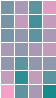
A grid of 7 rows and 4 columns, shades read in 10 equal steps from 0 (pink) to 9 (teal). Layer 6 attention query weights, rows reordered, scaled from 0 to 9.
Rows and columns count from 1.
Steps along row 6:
up down up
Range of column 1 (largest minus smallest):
5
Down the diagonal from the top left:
5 2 6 2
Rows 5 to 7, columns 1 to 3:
4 6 4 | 2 8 2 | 0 6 3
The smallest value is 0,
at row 7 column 1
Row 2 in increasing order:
2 2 5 7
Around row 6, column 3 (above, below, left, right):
4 3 8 6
